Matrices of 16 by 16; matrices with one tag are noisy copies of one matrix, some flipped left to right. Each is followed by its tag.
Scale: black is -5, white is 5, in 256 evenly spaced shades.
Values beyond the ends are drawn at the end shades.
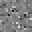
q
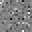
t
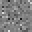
t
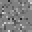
t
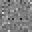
t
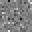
t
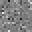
t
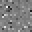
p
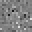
q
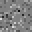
q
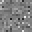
t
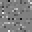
t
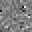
p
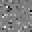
p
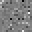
t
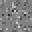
q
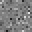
t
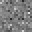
t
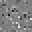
q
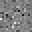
q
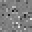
q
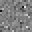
p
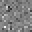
p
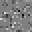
q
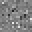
q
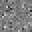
p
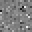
p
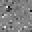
p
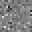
p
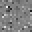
p
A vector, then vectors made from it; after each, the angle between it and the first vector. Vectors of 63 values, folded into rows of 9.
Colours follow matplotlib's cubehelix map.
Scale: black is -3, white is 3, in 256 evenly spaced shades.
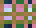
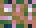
nearly parallel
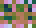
nearly opposite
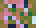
orthogonal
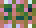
nearly opposite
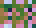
nearly opposite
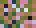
orthogonal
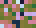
orthogonal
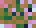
partly opposed
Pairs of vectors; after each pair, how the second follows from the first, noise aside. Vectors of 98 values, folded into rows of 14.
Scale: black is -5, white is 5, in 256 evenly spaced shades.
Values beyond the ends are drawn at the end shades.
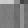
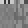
sign-scrambled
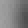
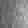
negated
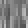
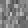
shuffled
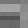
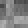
wrapped around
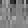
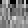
scaled up
